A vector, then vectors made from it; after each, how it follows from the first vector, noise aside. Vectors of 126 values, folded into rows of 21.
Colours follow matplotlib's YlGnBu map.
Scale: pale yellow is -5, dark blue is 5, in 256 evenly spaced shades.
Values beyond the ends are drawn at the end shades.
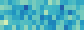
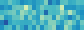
negated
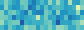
reversed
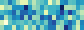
scaled up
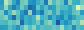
reversed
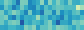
reversed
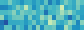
negated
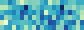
scaled up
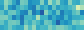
reversed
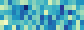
scaled up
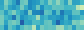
reversed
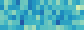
reversed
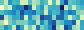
scaled up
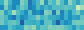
reversed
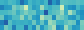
negated
